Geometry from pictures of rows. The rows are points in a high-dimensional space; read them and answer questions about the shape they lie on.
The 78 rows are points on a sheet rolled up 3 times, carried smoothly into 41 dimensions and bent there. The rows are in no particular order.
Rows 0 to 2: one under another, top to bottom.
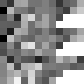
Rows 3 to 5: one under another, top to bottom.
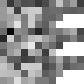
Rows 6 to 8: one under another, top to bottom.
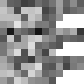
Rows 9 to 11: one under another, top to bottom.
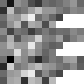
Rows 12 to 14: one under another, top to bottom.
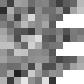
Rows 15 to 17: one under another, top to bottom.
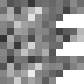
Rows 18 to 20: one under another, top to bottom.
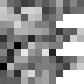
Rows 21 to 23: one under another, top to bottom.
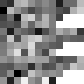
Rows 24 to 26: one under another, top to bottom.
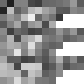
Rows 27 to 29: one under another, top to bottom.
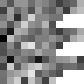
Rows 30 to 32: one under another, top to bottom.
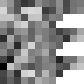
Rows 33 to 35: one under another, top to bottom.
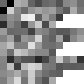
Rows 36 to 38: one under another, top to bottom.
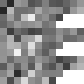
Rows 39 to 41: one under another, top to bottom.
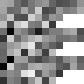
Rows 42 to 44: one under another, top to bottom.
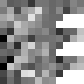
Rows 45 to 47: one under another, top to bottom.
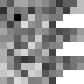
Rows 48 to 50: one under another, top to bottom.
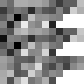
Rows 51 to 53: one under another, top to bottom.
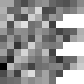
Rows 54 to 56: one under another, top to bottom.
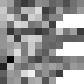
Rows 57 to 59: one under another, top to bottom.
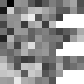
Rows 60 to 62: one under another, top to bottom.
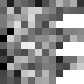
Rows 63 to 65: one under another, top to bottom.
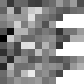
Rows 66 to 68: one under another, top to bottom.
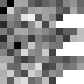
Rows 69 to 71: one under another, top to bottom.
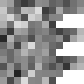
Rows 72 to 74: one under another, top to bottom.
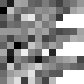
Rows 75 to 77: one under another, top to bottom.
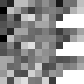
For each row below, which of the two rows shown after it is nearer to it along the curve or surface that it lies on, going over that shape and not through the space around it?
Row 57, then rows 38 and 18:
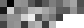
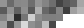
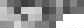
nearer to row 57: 18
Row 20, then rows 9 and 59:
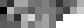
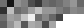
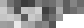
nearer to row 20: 9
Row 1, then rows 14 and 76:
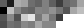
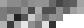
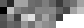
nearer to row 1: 76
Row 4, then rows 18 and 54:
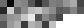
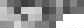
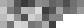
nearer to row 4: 18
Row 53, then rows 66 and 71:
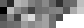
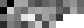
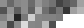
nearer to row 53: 71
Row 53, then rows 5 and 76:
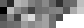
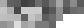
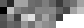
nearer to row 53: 76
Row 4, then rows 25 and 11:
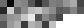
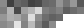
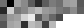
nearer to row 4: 11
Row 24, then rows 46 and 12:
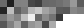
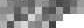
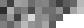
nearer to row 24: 46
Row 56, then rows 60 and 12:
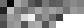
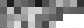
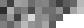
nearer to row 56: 12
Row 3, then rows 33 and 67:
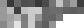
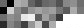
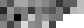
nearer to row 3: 33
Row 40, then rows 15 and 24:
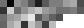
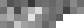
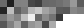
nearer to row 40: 24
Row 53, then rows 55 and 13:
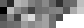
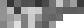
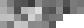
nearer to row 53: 13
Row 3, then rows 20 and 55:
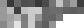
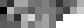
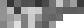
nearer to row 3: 55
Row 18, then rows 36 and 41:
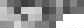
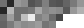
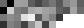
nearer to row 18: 41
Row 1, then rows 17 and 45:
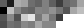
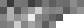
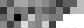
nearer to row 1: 45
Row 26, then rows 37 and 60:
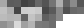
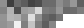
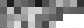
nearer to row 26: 60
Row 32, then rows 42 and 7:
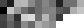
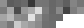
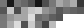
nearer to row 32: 7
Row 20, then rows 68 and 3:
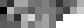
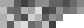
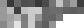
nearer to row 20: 68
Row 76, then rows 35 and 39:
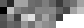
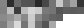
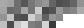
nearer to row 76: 39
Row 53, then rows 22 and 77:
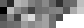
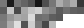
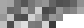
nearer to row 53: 77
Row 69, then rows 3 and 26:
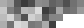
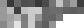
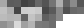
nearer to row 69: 26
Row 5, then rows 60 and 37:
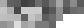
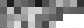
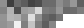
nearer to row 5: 60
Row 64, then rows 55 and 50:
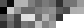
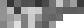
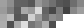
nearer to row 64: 55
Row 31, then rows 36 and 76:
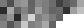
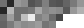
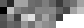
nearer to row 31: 36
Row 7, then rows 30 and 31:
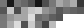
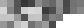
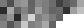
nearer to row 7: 30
